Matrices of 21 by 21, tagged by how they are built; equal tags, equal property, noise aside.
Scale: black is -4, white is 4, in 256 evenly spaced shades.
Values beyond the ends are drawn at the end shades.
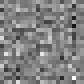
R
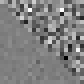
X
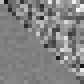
X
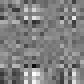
R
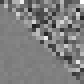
X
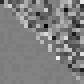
X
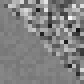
X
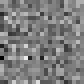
R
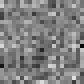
R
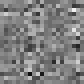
R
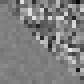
X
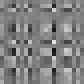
R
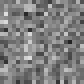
R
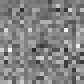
R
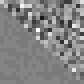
X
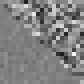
X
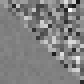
X
